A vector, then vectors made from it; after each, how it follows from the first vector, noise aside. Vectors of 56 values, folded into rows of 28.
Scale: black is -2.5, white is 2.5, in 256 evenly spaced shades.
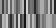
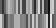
wrapped around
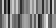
wrapped around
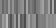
shrunk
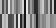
copied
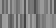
shrunk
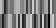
wrapped around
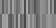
shrunk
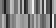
wrapped around
